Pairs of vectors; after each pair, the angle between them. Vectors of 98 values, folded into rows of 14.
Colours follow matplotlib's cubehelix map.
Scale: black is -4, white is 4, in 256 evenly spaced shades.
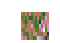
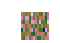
partly opposed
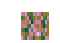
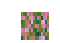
nearly opposite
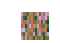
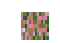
nearly parallel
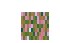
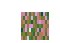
nearly parallel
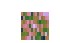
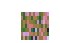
orthogonal
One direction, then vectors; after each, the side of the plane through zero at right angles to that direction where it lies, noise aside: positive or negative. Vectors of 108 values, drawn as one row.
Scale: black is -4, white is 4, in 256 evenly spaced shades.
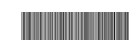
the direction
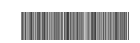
negative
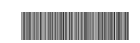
positive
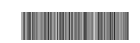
positive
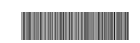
positive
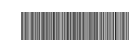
negative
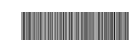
positive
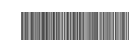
negative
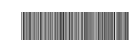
positive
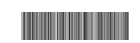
positive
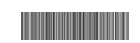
negative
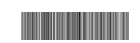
negative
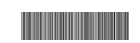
positive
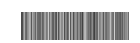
negative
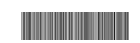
positive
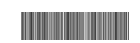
negative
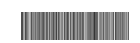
negative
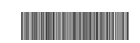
negative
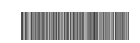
negative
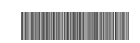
negative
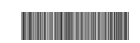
positive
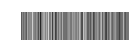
positive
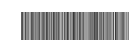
negative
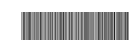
positive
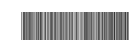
positive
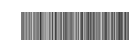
positive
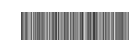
negative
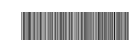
positive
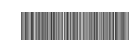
negative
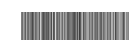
negative
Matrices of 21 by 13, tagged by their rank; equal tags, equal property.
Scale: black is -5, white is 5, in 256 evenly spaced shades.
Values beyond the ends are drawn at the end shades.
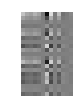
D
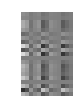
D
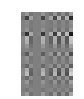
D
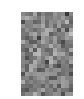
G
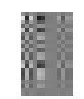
D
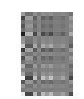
D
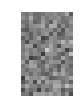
G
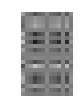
D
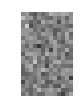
G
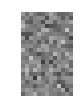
G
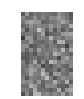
G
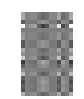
D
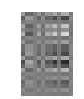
D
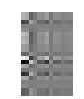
D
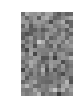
G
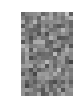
G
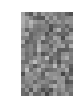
G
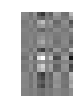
D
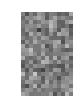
G
